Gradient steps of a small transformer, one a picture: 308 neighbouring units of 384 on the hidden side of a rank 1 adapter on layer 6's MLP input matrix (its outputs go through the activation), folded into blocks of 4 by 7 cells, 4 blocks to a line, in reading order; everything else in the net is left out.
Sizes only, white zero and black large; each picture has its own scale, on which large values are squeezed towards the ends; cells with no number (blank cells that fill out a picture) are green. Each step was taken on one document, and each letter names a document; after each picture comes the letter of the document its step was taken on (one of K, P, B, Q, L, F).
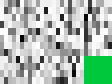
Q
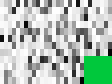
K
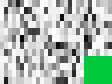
Q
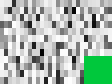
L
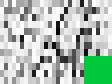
K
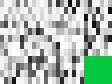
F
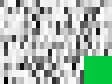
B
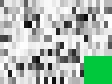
L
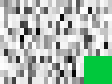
Q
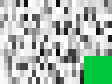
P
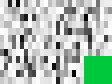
Q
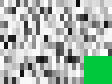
B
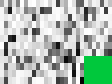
B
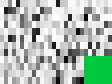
B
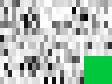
L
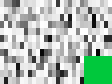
F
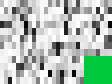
L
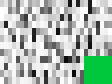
K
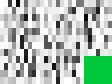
Q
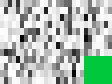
Q
